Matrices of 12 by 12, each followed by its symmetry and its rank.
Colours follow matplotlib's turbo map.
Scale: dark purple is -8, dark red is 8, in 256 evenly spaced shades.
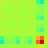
symmetric, rank one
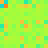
symmetric, rank two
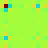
symmetric, rank one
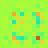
symmetric, rank two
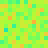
neither, full rank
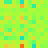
neither, rank two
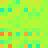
neither, rank two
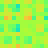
antisymmetric, rank two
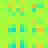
neither, rank two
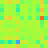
antisymmetric, rank two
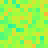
neither, full rank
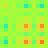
symmetric, rank one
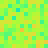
neither, full rank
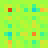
symmetric, rank two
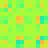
symmetric, rank two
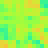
antisymmetric, rank two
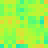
antisymmetric, rank two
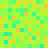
neither, full rank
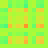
symmetric, rank one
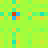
symmetric, rank one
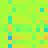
neither, rank two
